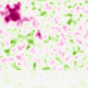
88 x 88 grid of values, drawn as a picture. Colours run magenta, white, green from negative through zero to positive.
Dips: one, in the top left. Histogram: skewed, a long tail of low values. Average level on the scale: 50%. Mirror symmetry: none. Seam: horizontal, 80% of the way down, the bottom part calmer.
